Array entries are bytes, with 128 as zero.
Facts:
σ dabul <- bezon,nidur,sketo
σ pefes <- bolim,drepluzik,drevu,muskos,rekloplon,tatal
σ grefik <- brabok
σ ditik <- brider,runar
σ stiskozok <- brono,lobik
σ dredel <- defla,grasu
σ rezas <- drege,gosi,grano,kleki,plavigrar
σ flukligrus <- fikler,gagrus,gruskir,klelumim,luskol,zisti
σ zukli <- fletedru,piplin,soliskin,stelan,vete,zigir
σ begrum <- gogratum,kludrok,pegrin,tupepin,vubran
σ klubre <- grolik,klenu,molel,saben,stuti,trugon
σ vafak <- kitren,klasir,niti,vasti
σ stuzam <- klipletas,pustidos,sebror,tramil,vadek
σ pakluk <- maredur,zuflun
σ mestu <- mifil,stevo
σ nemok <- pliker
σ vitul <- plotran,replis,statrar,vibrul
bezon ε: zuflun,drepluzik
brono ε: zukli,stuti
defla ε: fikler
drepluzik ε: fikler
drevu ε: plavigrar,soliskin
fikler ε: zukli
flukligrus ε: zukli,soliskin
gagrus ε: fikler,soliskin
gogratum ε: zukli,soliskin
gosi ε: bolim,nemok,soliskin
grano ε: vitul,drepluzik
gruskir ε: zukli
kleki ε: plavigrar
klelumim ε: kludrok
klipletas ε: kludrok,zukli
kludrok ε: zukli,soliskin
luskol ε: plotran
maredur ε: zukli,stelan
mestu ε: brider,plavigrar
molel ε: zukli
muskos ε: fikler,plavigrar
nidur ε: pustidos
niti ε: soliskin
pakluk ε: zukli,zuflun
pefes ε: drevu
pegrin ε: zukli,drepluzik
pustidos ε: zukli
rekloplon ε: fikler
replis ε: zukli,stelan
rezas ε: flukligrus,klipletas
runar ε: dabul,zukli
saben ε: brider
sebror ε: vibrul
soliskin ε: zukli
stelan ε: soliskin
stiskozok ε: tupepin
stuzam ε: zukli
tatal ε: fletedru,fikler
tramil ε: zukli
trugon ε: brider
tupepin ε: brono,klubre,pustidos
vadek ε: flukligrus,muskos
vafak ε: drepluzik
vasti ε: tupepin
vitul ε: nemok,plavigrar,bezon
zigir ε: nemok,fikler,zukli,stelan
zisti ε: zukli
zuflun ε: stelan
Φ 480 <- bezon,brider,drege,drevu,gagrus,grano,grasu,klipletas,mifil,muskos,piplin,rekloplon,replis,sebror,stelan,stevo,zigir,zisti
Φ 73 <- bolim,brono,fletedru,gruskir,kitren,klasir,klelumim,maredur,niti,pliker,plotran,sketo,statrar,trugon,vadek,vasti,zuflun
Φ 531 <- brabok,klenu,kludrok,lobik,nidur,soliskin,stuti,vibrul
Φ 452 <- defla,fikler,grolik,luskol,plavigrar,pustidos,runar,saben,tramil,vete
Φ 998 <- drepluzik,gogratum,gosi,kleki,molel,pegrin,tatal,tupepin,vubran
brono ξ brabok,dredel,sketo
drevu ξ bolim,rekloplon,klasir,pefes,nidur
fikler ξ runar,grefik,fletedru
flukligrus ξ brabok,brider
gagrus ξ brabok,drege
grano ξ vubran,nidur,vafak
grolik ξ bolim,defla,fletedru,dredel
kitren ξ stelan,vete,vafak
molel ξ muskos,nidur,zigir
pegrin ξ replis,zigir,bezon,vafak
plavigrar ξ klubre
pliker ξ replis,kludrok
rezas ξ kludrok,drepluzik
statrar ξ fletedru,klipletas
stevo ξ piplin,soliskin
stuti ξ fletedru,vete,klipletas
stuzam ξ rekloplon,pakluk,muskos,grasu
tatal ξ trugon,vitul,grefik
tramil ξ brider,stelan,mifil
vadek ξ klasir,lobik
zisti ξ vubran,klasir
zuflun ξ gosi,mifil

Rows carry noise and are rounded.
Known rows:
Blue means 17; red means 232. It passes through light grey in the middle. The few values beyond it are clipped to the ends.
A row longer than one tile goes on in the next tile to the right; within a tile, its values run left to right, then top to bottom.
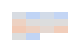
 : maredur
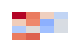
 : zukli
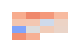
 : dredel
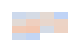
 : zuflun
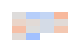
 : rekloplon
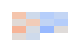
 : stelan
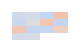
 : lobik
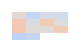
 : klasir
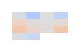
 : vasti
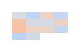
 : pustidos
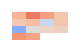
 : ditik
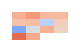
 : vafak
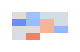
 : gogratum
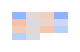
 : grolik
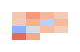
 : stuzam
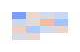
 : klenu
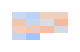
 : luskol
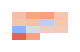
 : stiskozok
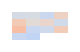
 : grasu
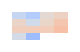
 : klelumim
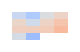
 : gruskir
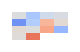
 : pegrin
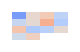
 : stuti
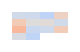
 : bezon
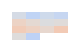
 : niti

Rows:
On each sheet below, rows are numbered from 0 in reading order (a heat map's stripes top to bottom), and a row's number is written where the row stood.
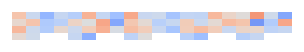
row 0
zigir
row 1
trugon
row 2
vete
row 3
fikler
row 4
plavigrar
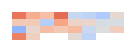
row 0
pefes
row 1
replis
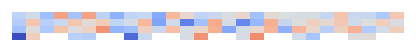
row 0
vibrul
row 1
saben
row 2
sebror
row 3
kleki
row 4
gosi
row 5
drevu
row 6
kludrok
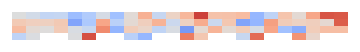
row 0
pliker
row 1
molel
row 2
brider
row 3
mestu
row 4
drepluzik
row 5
flukligrus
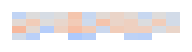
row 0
stevo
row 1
bolim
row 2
sketo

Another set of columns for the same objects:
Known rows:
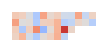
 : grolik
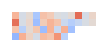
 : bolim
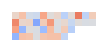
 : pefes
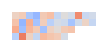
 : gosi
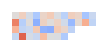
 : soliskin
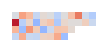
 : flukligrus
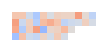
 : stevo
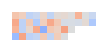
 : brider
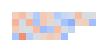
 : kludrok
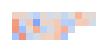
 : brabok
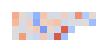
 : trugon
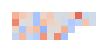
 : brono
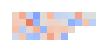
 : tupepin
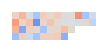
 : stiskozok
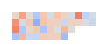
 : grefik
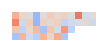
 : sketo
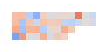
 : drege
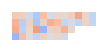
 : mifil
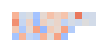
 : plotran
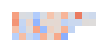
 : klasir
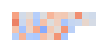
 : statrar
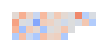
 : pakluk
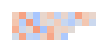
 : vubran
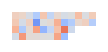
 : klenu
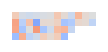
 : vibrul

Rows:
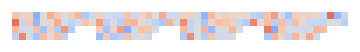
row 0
fletedru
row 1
replis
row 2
zigir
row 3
rezas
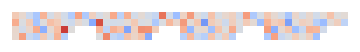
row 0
saben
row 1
fikler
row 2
mestu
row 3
nidur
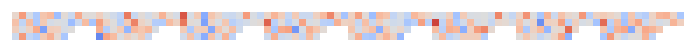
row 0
gogratum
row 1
rekloplon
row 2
vadek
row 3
zisti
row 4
pegrin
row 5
luskol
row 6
klubre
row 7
gagrus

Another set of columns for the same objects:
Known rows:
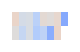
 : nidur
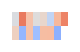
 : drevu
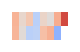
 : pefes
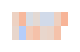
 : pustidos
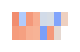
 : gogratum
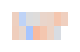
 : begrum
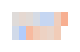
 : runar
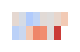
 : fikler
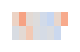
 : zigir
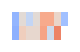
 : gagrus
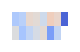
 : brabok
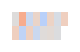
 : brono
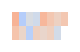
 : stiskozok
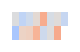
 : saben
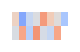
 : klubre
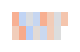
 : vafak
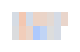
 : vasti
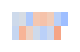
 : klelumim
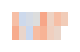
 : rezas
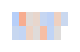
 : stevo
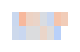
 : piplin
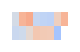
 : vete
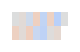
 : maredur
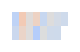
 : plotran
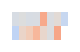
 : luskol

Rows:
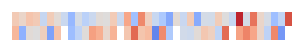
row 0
soliskin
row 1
grolik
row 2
vubran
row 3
zisti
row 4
drepluzik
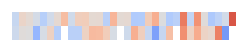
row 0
fletedru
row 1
plavigrar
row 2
trugon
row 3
tatal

